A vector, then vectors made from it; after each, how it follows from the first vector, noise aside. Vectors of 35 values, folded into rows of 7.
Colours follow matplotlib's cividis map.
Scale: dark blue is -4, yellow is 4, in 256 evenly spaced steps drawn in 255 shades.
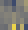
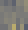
shrunk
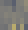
shrunk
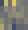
reversed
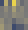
reversed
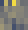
reversed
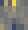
reversed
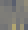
shrunk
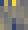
reversed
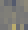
shrunk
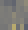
shrunk
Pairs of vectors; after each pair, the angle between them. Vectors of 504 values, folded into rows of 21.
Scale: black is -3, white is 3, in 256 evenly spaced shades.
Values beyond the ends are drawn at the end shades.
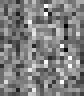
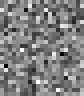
partly opposed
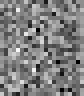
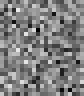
nearly parallel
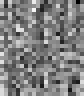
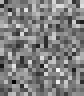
orthogonal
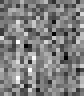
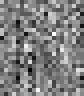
nearly opposite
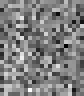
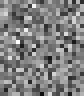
partly opposed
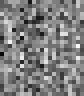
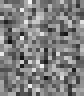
nearly opposite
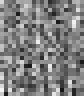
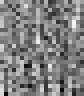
nearly parallel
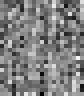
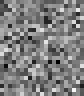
orthogonal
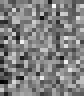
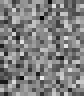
nearly parallel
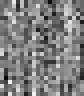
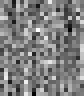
nearly opposite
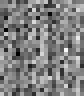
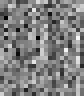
nearly parallel
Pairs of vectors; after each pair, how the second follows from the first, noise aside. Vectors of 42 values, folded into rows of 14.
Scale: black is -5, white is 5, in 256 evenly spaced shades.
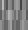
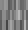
reversed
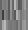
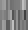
reversed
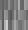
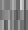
reversed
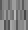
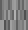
copied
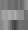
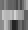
scaled up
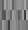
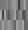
reversed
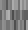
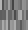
reversed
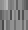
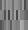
reversed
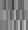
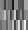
scaled up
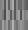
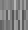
reversed
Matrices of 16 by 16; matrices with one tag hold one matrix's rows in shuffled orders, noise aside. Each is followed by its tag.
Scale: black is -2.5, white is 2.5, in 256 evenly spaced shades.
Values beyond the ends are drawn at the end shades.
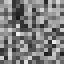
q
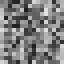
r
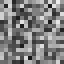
q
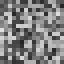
q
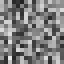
q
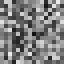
q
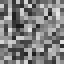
q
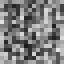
r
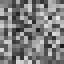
q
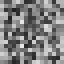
r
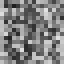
r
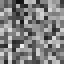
q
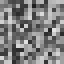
q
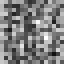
r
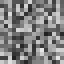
q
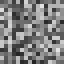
q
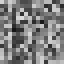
q
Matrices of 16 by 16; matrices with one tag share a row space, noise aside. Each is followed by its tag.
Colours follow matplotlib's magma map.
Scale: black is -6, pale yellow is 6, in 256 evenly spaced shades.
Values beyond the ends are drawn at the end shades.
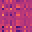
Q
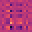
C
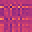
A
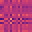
A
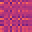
A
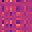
Q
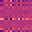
A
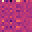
Q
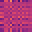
A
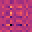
C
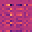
C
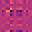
C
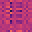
C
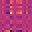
C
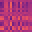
A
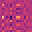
Q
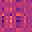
Q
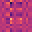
C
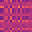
A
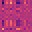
Q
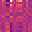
C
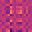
C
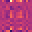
C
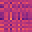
A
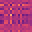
A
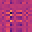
C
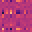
Q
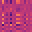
Q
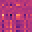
Q
